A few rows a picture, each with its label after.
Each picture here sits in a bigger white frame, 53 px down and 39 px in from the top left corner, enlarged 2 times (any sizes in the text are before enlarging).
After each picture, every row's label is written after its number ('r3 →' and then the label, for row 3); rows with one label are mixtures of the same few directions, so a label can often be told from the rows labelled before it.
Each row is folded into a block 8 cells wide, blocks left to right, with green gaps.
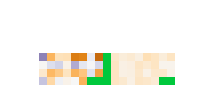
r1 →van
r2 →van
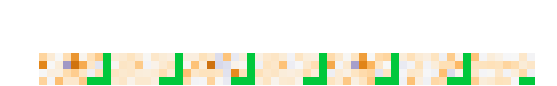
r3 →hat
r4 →hat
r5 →hat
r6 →hat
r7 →hat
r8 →hat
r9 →van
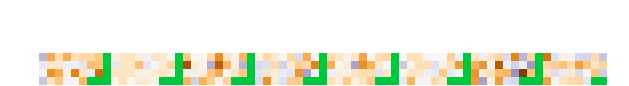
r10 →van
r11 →hat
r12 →hat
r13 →hat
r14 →hat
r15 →hat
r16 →hat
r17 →van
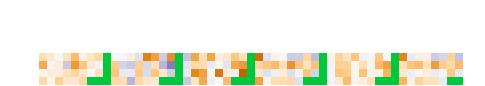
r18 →hat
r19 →van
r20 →van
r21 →van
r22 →van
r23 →van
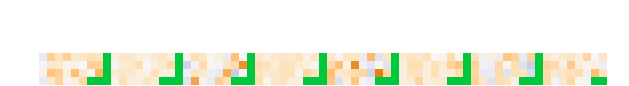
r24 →van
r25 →hat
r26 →hat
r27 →hat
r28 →hat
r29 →van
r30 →van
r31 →hat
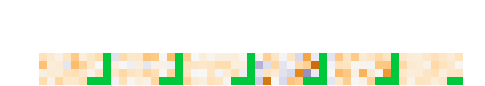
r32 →hat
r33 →van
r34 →van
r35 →hat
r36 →van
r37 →hat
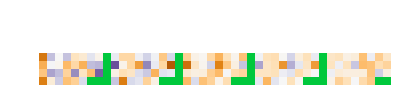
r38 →van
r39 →hat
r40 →hat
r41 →hat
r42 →hat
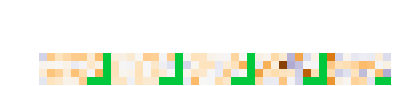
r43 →van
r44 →van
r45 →hat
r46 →hat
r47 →van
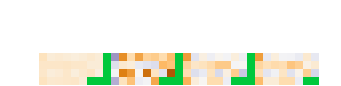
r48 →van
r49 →van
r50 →van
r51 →van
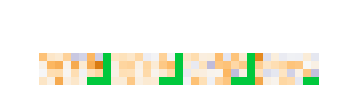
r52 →van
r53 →van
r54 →hat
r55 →van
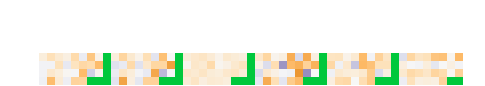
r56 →hat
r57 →hat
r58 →hat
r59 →hat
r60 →hat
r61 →van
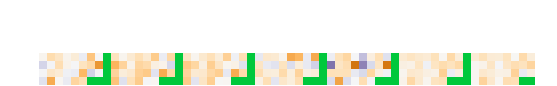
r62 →hat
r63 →hat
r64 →hat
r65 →van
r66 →hat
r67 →hat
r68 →hat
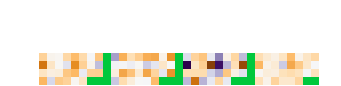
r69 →hat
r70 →van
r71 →hat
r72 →hat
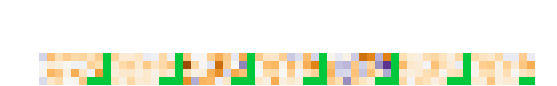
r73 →van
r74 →van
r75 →hat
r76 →van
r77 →van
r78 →hat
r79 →van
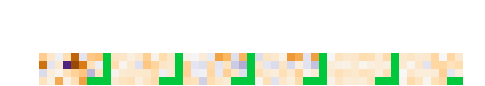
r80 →hat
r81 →hat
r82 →van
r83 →van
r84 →van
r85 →hat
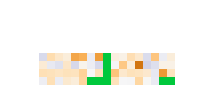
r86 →van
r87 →hat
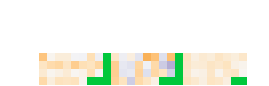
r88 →van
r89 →van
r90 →van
